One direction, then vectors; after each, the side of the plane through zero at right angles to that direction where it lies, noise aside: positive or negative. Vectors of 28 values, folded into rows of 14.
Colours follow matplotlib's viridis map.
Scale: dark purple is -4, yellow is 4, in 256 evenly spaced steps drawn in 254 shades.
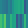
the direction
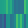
negative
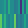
positive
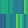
negative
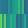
positive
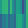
negative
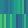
positive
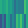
negative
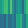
negative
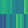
negative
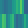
positive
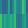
positive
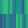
negative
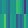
positive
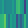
positive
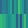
positive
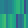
positive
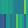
negative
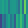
negative
